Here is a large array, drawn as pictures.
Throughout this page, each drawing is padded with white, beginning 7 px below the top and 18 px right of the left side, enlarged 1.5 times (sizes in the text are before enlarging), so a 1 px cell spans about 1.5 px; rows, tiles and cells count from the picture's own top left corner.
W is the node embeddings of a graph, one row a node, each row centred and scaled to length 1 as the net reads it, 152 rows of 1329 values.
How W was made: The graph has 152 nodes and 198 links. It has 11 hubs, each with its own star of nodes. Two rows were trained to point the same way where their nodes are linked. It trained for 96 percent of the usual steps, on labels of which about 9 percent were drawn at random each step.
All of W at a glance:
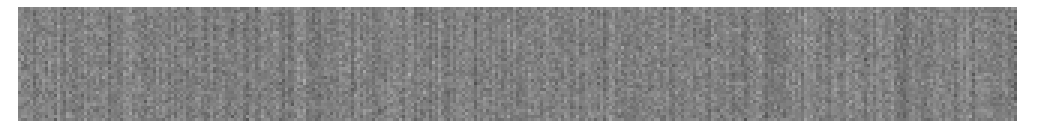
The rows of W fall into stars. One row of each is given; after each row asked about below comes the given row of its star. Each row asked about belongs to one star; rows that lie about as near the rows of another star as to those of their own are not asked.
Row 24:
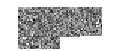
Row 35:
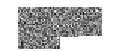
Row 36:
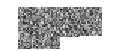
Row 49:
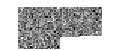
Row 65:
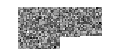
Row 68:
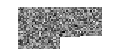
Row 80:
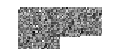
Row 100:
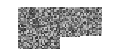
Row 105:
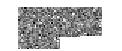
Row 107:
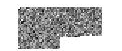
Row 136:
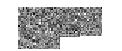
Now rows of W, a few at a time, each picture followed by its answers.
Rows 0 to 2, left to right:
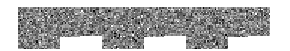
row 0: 49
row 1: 68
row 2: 105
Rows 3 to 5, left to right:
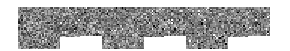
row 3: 65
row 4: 24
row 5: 24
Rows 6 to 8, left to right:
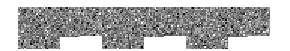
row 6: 36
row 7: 35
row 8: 105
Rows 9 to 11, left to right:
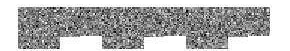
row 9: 100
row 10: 136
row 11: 24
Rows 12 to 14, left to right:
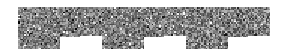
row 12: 65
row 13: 105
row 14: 105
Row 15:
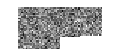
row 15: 100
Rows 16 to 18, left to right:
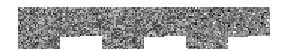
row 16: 49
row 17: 68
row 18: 136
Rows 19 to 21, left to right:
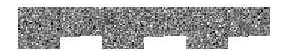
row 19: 35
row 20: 36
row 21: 49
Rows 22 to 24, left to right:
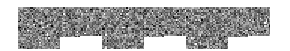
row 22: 49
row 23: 80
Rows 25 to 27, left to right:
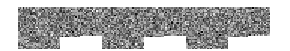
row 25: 136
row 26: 36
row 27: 68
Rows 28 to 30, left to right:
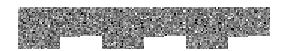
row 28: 80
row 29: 100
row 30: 100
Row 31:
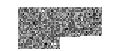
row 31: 36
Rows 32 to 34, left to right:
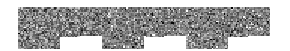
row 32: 49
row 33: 68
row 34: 65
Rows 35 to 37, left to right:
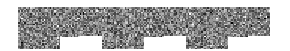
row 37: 107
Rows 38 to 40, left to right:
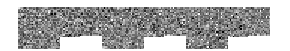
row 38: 35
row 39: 136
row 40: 68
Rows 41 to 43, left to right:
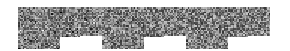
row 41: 80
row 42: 105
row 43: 36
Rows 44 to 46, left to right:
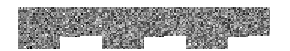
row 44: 107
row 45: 107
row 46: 105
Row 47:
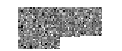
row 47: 49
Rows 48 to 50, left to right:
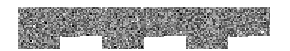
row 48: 36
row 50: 36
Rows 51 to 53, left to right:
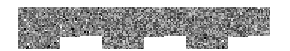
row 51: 100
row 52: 24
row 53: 136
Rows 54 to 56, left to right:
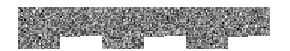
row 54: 80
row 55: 136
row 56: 35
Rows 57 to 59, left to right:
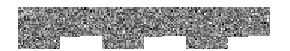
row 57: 80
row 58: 65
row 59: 136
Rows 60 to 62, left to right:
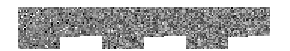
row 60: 35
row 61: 107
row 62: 107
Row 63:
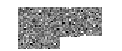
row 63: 36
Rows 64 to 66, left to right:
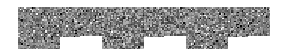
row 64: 24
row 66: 65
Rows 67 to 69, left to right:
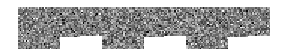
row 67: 36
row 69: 105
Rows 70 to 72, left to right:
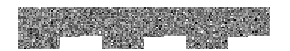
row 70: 68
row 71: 105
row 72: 100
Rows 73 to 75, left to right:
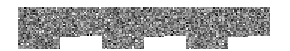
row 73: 105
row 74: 100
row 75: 36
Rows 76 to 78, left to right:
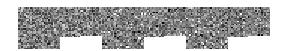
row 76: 49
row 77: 68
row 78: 105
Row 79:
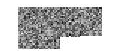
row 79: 49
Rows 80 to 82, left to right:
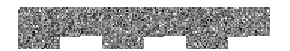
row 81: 105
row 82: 100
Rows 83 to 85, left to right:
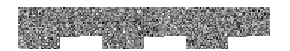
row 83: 105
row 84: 65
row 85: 107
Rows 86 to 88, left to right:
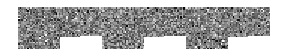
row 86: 105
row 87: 65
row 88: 107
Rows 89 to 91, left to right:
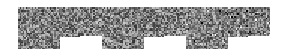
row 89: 107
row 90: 136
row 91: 80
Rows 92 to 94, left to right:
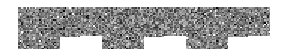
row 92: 80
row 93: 107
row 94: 136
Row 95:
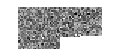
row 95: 80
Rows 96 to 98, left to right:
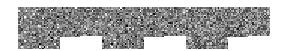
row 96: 68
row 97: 107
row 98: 105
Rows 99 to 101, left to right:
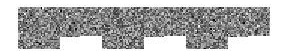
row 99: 100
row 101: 100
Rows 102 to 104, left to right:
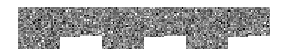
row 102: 80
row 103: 100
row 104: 136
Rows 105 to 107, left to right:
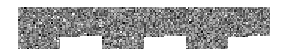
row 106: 24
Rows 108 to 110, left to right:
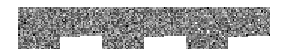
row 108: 80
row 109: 100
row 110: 65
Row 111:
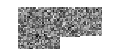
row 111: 100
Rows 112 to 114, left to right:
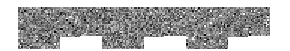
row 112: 68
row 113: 107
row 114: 136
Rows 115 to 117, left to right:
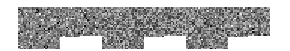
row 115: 35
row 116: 80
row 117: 35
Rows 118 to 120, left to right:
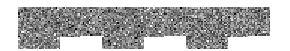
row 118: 65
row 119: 24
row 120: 24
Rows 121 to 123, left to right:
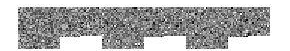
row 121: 136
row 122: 36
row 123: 107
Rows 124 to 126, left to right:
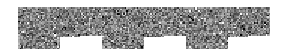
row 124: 65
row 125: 105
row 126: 136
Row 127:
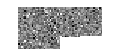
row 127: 68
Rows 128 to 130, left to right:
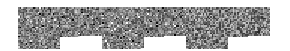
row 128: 49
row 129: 65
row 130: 35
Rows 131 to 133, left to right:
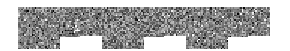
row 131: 105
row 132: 107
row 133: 107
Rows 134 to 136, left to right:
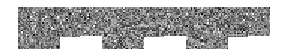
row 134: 80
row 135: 49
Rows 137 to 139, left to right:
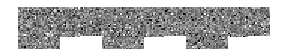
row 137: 49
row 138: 24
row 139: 107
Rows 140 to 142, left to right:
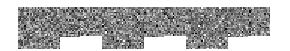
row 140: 107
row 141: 80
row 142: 36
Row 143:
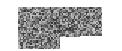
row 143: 65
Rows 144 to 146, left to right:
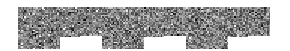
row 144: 68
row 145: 36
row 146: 36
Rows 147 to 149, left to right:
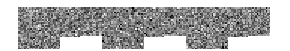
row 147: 68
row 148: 80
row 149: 49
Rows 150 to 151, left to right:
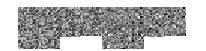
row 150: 49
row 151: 65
